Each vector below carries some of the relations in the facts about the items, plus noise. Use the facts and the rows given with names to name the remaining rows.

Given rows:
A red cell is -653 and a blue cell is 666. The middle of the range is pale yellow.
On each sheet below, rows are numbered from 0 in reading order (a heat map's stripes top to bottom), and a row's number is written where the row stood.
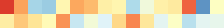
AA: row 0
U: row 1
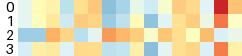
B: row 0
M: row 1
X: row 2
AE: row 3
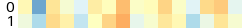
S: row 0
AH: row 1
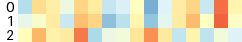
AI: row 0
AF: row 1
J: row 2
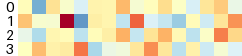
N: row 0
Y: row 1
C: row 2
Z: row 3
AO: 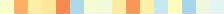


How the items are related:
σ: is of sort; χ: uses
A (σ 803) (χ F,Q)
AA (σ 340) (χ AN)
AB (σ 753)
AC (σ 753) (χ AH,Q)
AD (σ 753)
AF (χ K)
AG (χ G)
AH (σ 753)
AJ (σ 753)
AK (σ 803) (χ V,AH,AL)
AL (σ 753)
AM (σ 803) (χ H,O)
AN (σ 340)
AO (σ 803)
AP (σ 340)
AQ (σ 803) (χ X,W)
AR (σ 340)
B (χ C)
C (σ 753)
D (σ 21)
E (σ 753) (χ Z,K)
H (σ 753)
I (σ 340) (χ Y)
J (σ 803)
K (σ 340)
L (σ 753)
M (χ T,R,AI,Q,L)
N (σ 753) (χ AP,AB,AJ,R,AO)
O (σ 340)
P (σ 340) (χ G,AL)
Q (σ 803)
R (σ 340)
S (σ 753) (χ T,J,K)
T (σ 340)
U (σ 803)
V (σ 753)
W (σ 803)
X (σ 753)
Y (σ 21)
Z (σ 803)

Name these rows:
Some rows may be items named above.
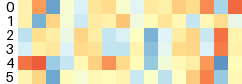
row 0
O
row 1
AC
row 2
AI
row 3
AE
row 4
AN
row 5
K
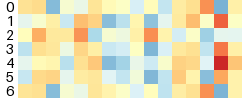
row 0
AR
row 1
AF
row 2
Q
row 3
F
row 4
B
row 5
G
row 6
AR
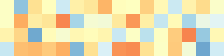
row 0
AD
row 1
AO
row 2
K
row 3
W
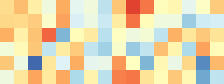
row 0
AM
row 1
AK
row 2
D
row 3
AG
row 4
I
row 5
AQ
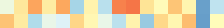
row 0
AQ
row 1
P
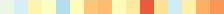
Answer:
H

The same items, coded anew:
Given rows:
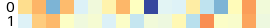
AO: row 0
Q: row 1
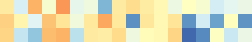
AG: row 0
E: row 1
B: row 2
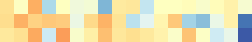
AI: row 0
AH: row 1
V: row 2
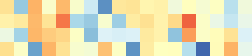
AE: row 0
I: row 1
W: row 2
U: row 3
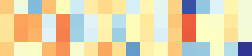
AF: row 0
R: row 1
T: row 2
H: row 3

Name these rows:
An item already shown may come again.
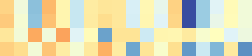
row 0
AF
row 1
AF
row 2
G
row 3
N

